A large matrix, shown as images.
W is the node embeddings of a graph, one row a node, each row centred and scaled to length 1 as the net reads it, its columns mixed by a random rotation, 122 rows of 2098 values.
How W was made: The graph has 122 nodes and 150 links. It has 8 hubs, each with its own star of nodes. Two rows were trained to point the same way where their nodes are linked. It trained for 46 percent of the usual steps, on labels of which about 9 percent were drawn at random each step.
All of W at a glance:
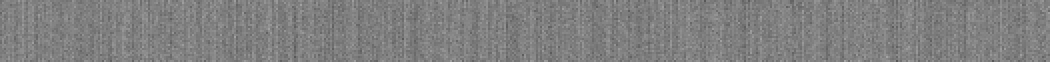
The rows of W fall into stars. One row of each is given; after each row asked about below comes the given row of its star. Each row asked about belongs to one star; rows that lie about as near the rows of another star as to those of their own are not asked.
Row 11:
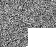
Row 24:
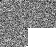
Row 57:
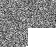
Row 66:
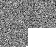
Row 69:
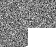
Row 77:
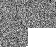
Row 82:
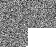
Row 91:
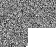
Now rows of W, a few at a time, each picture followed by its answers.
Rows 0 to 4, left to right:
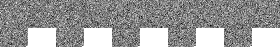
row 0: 11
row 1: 11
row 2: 11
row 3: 66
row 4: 66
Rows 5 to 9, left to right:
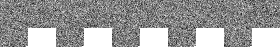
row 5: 57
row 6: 11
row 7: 11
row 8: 66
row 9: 91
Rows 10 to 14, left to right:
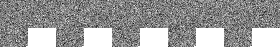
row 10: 91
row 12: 82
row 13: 66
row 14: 66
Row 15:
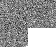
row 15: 24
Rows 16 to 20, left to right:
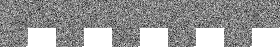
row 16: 57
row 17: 77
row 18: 66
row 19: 11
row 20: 91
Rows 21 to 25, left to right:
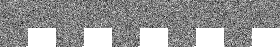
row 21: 82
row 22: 91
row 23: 11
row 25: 24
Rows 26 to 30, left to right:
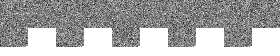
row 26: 69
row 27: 77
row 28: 24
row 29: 77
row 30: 77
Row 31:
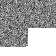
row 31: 66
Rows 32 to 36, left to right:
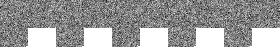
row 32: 91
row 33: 77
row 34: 82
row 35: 57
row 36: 24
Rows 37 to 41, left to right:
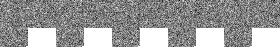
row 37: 69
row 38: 77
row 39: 24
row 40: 82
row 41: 77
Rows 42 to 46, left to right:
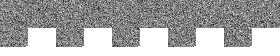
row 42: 57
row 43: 91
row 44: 24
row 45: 66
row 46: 11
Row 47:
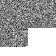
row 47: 11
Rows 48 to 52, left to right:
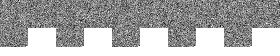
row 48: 77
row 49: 66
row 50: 77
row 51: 11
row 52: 82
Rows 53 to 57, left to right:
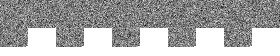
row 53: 11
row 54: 69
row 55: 69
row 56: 82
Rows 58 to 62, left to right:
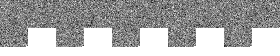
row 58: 66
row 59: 77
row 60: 82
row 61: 11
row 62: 91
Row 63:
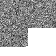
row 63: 66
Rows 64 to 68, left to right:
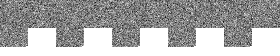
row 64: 82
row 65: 91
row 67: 91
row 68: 11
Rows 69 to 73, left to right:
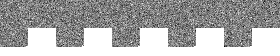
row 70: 24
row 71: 24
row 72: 69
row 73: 91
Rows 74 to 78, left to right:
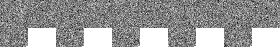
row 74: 24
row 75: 11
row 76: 69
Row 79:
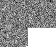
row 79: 77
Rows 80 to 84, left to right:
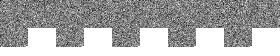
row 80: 69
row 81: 57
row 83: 82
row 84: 82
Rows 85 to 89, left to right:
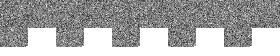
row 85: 91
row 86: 24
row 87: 24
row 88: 66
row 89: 11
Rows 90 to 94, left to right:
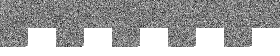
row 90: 57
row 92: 91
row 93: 69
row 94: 69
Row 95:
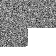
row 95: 11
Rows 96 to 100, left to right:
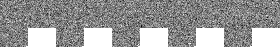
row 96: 77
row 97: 91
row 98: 82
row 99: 82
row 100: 66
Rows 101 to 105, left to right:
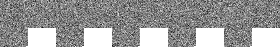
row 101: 69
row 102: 82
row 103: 91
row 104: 69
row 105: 66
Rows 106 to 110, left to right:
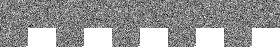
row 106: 77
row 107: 82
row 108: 57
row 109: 66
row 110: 57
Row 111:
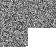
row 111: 57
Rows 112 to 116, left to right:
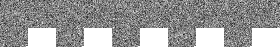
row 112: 69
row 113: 57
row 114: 82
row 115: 77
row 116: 24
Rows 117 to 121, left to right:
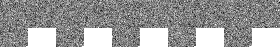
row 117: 69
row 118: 57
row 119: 11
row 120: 77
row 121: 69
